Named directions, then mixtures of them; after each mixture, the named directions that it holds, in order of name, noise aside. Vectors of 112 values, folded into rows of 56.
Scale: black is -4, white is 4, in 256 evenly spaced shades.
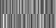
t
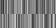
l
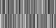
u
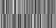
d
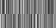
d, t, u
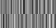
l, t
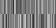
d, t, u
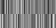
d, l, u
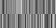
d, l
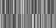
d, u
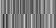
t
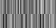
t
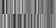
d, t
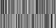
l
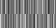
u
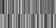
l, t, u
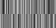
d, l, u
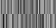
t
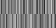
l, t, u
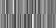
d, l
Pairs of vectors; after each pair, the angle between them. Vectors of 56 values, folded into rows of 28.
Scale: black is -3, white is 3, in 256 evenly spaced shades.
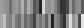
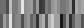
orthogonal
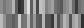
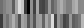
nearly opposite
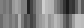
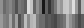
nearly opposite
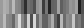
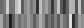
orthogonal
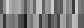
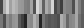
nearly parallel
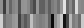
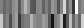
nearly parallel
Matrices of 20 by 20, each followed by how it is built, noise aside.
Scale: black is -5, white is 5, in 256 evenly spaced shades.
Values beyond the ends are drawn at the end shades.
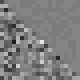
lower triangular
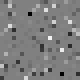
sparse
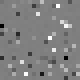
sparse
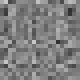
low rank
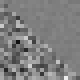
lower triangular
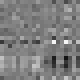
low rank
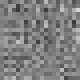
low rank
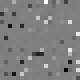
sparse
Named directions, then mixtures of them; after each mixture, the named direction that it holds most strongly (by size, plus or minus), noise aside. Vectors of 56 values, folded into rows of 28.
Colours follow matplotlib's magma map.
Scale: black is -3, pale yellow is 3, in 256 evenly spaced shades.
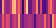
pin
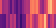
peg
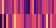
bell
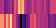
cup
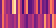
pin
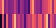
bell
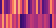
pin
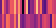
pin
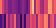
peg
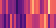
peg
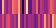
pin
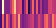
pin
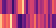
cup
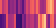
peg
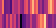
peg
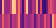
pin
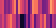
cup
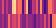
pin
